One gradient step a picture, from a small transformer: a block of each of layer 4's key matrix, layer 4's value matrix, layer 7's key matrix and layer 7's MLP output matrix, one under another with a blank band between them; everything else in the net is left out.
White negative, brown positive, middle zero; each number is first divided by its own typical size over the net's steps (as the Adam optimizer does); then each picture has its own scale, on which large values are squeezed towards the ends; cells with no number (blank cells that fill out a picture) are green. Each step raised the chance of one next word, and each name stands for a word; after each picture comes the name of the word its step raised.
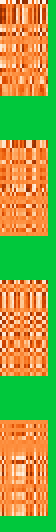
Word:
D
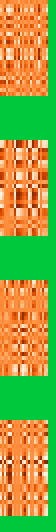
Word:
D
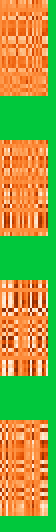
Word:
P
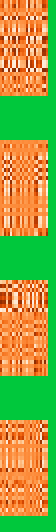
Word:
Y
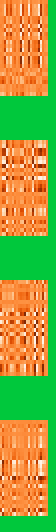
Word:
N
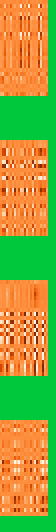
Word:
N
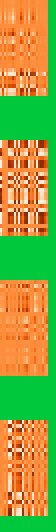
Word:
P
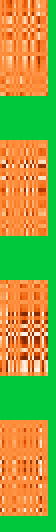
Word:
N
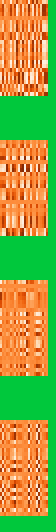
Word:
Y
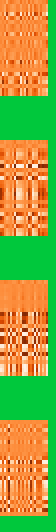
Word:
N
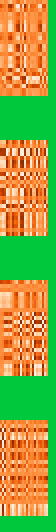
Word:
P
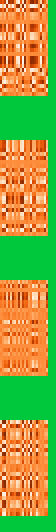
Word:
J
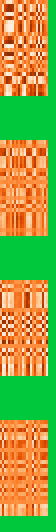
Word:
P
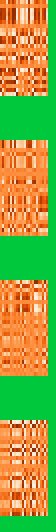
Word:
J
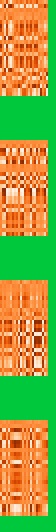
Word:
P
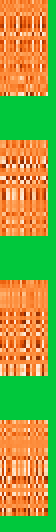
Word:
N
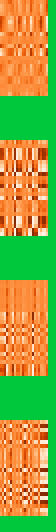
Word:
Y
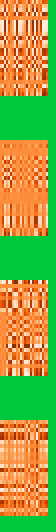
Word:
Y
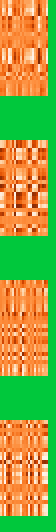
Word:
D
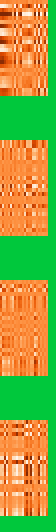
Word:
D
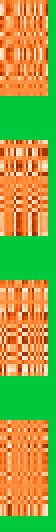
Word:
P
